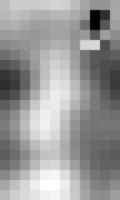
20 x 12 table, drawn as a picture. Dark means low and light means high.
Overall the values sit about 60% of the way up the scale. The top right is the roughest part. In the top right lies a patch that is rougher than the rest. The values follow a bell shape.
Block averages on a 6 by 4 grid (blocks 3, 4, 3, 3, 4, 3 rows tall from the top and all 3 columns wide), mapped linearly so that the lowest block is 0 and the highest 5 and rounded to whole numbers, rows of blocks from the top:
3 3 3 1 / 2 3 3 1 / 0 4 3 0 / 2 5 3 1 / 2 4 2 1 / 3 5 4 2
